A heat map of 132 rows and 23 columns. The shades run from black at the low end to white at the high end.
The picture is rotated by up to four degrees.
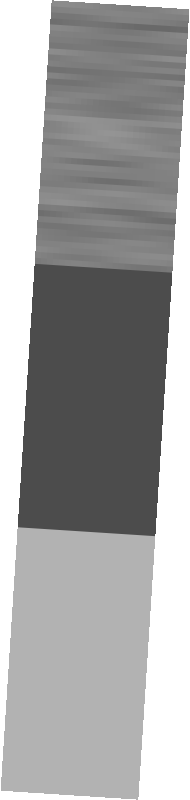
The table splits into 3 rows of 1 panel. Panel 1,1: middling, streaked across, faint in contrast. Panel 2,1: low, flat. Panel 3,1: high, flat.
